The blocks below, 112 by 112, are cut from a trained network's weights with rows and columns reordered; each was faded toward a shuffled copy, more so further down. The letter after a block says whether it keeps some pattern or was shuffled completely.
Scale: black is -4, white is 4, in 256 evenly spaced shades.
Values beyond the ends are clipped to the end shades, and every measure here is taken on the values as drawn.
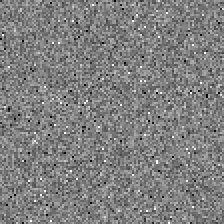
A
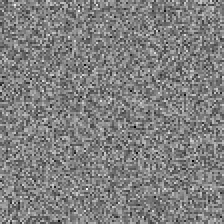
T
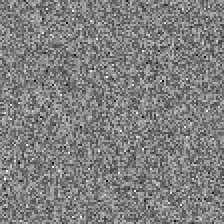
T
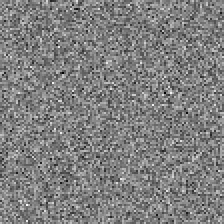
A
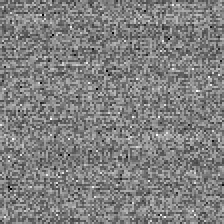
A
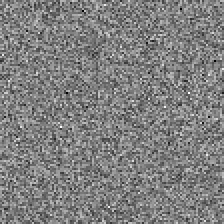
T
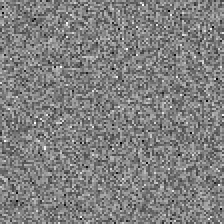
T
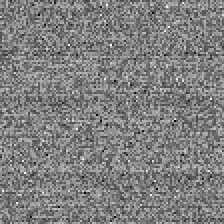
A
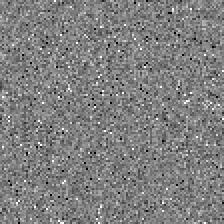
A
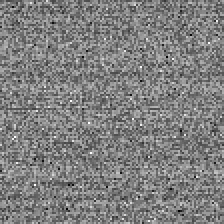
A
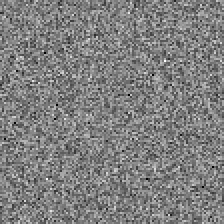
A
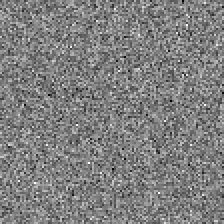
T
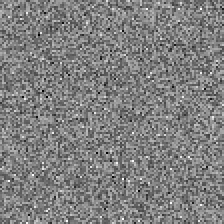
T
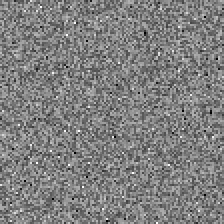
T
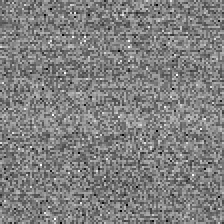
A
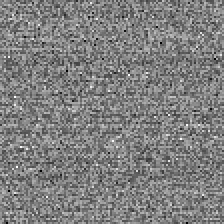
A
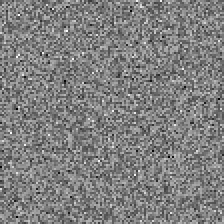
T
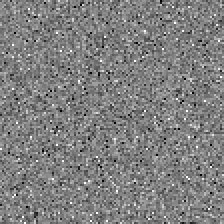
T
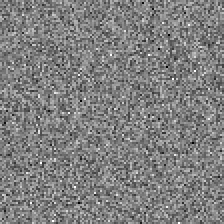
A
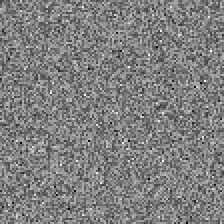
T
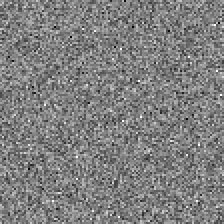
T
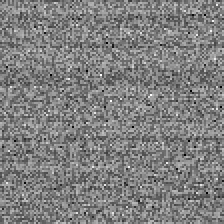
A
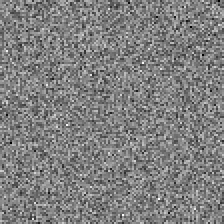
T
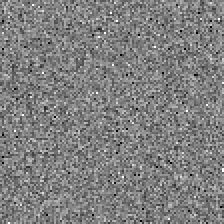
A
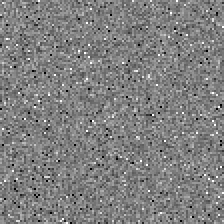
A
